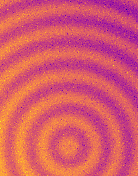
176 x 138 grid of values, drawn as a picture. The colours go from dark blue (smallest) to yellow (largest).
The ninth with the highest average is the bottom left. The top right is the ninth with the lowest average. Values rise toward the bottom left. Rings spread out from the bottom middle. No single row or column stands out from its neighbours.
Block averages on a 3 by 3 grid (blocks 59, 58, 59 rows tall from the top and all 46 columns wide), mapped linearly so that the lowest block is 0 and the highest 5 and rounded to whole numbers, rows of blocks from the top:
3 2 0 | 4 2 1 | 5 4 2
